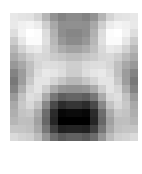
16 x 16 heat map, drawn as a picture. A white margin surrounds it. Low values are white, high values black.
Mirror symmetry: left to right. Lone odd cells: none. Ninth with the highest average: bottom middle. Average level on the scale: 30%. Histogram: skewed, a long tail of high values.
